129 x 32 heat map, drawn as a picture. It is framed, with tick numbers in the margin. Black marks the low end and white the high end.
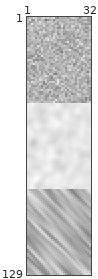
The table splits into 3 rows of 1 panel. Panel 1,1: high, fine-grained. Panel 2,1: very high, blotchy, faint in contrast. Panel 3,1: high, slanting down to the right.
